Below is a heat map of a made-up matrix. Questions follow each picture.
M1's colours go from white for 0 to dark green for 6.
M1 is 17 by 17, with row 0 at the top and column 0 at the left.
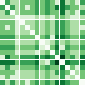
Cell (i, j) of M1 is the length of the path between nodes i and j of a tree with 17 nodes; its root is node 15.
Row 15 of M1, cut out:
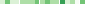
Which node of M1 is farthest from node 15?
12
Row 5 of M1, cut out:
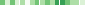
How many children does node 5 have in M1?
2
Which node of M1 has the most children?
3
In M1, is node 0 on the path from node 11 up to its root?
yes
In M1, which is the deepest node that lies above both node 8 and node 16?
3
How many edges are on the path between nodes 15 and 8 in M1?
2
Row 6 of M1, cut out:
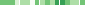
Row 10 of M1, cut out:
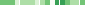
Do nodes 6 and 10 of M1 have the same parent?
yes
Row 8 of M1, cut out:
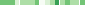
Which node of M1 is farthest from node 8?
11
